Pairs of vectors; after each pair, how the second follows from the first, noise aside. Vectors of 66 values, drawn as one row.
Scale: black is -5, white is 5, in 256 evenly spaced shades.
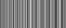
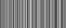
copied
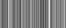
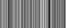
negated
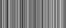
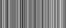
copied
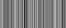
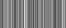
negated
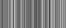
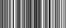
scaled up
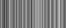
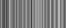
copied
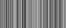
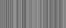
shrunk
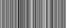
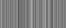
shrunk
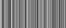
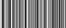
scaled up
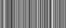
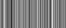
copied
